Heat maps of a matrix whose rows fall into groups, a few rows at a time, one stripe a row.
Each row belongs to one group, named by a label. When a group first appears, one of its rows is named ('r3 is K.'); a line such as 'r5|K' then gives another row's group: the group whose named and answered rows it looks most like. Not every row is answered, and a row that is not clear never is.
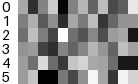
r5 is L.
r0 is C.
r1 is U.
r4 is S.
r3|L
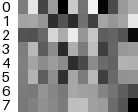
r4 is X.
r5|U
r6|S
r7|S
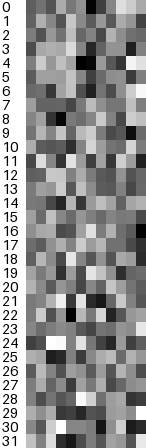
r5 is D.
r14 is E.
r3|D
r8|L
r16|S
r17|S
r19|E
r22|U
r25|L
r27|U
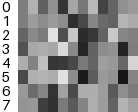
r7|L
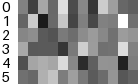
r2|L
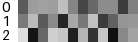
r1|U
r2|C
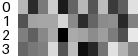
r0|C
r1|D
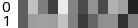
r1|D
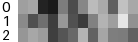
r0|L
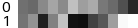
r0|S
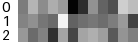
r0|X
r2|E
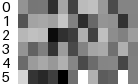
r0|E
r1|D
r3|E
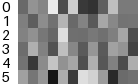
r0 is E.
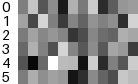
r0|U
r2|X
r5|X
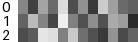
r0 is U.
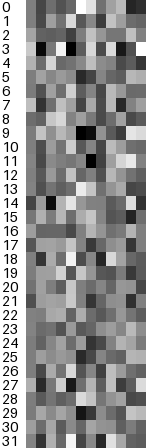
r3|C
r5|X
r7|C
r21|D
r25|X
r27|C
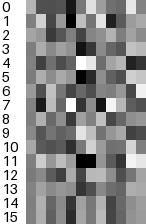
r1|U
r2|L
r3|X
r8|U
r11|X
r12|E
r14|U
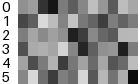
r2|X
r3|D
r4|C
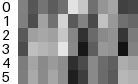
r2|D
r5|X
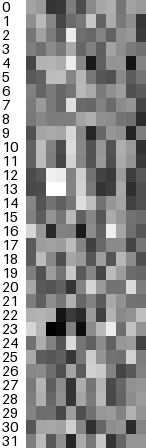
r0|L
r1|S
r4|D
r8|S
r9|D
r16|L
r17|D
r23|L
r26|E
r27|U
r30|D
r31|U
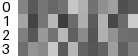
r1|C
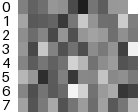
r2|E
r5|L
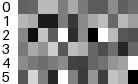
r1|L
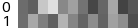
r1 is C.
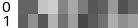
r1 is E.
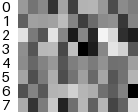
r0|E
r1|D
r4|C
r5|C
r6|S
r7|C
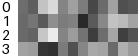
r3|L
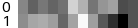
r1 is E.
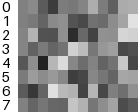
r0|L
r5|X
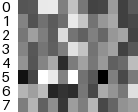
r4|C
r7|U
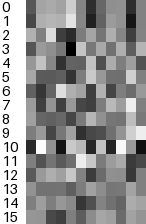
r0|D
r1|D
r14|X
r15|L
